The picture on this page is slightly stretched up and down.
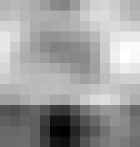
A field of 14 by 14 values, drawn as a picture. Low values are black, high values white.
The bottom middle is the ninth with the lowest average. The bottom middle is the roughest part. The middle left is the smoothest part. A horizontal seam about 70% of the way down splits the table, and the top part is higher. There are no regular stripes. No lone cell stands out from its neighbours.
